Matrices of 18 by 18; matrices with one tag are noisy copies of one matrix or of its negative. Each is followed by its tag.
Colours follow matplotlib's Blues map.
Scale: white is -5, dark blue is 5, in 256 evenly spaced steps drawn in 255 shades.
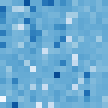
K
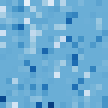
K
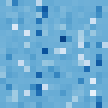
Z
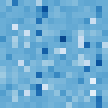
Z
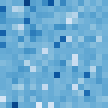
K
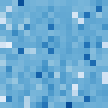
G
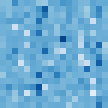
Z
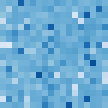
G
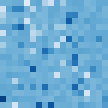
K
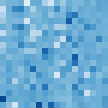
K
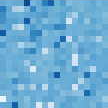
K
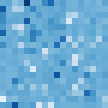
K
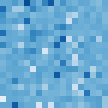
K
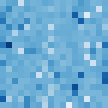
G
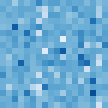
Z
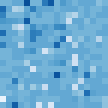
K
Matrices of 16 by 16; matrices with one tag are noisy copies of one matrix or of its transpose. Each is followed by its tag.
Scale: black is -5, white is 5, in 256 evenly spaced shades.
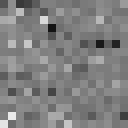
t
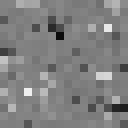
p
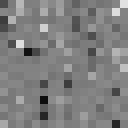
t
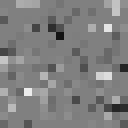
p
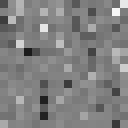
t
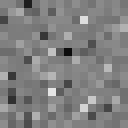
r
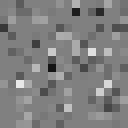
r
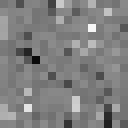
p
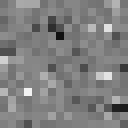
p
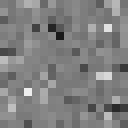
p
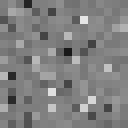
r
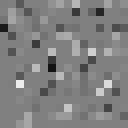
r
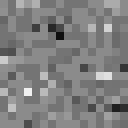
p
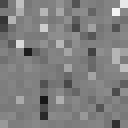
t
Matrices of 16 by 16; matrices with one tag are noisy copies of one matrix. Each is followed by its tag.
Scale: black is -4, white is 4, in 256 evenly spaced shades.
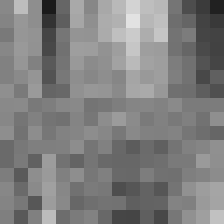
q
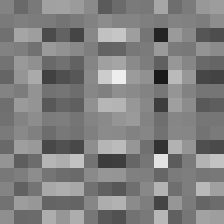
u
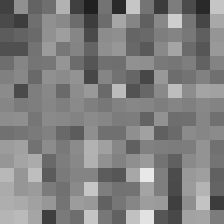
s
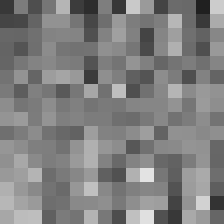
s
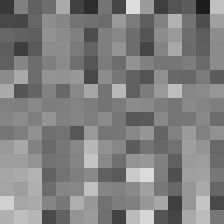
s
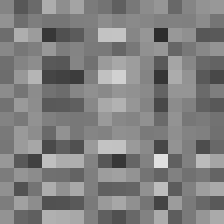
u
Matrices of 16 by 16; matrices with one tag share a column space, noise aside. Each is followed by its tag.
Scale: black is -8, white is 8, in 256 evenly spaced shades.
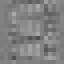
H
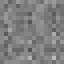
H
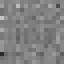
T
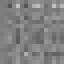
T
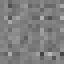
T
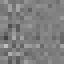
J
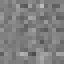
T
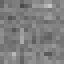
T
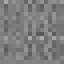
H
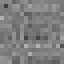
J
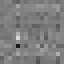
J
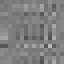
J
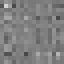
T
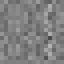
H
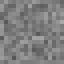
H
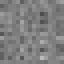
H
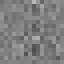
H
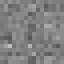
J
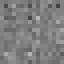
T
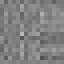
H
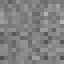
H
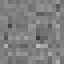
J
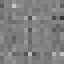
T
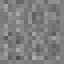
H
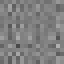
J
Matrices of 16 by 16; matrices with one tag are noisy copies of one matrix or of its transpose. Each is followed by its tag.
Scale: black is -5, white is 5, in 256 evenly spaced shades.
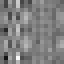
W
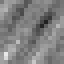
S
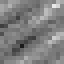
S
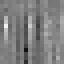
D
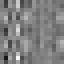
W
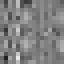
W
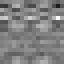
W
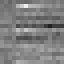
D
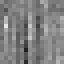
D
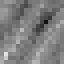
S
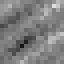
S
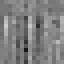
D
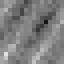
S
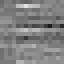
D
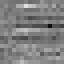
D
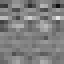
W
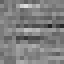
D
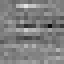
D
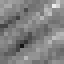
S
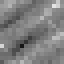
S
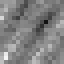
S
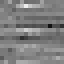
D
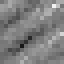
S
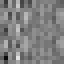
W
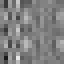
W
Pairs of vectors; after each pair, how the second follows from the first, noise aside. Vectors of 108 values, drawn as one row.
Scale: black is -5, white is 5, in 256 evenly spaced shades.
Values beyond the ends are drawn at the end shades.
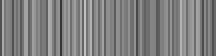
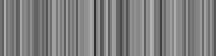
shuffled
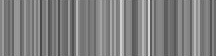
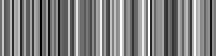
scaled up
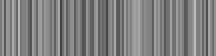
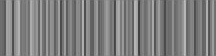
sign-scrambled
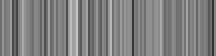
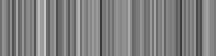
wrapped around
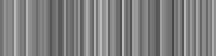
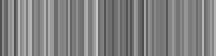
shuffled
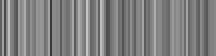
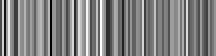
scaled up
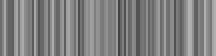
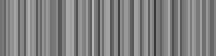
shuffled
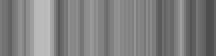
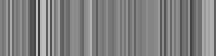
sign-scrambled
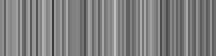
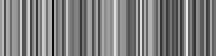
scaled up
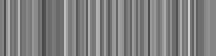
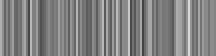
shuffled
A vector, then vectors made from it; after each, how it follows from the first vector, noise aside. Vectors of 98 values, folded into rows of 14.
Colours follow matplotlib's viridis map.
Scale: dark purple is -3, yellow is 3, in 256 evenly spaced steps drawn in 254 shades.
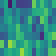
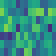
wrapped around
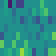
partly zeroed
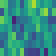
reversed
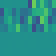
partly zeroed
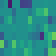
partly zeroed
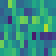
wrapped around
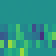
partly zeroed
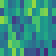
reversed
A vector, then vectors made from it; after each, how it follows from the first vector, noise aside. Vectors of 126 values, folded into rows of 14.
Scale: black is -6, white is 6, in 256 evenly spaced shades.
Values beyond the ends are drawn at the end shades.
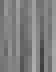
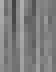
reversed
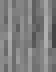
wrapped around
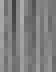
reversed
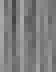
reversed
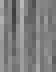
reversed
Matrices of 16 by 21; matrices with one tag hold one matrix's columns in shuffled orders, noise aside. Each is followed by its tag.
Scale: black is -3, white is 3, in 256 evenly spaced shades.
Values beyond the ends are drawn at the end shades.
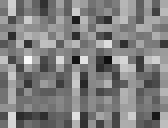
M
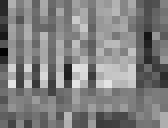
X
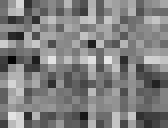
M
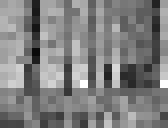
X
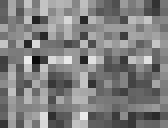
M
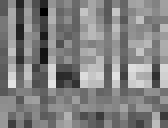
X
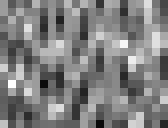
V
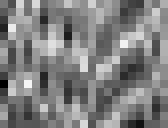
V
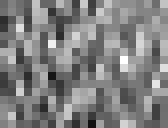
V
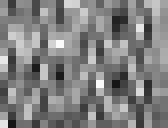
V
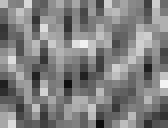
V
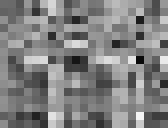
M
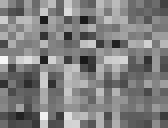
M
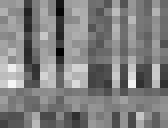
X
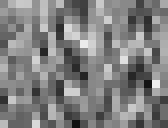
V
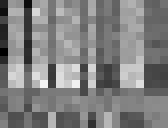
X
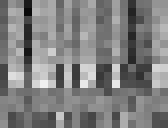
X
